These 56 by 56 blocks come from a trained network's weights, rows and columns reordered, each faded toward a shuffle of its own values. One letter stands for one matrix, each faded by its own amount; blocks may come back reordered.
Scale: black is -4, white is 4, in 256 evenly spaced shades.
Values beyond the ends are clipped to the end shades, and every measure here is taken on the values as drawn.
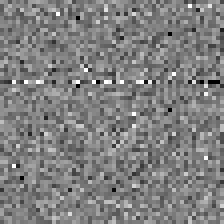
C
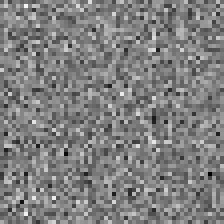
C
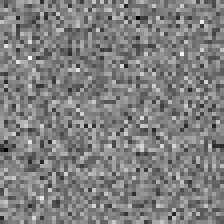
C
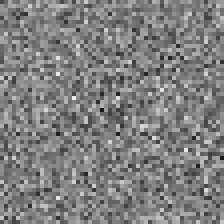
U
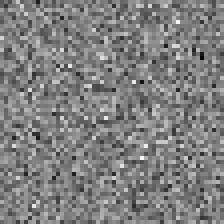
U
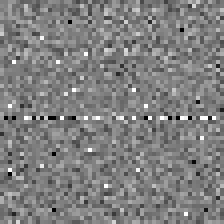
C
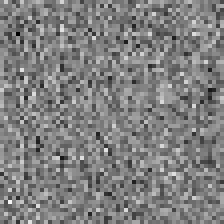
U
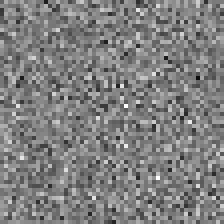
U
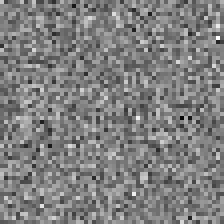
U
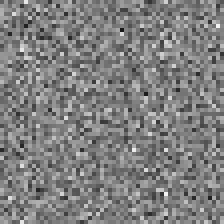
U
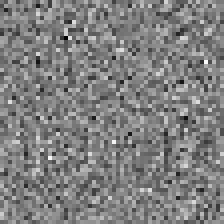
U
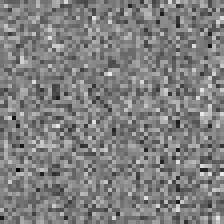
C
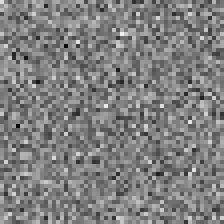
U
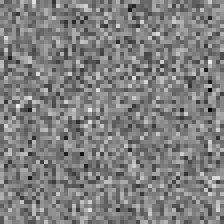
C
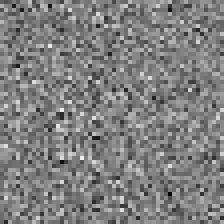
U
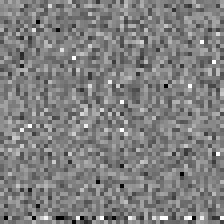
C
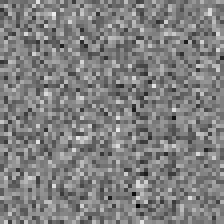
U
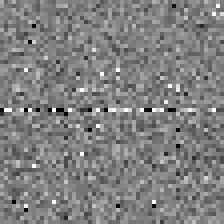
C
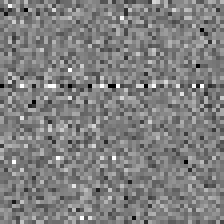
C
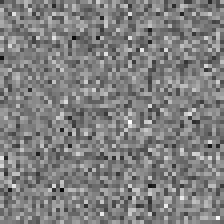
C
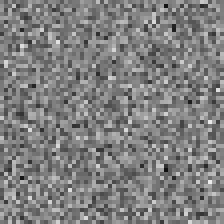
U
